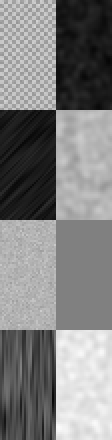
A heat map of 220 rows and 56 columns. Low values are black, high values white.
It is made of 4 by 2 panels. Panel 1,1: high, checkered. Panel 1,2: very low, blotchy, faint in contrast. Panel 2,1: very low, slanting up to the right, faint in contrast. Panel 2,2: high, blotchy, faint in contrast. Panel 3,1: high, fine-grained, faint in contrast. Panel 3,2: middling, flat. Panel 4,1: low, streaked downward. Panel 4,2: very high, blotchy, faint in contrast.
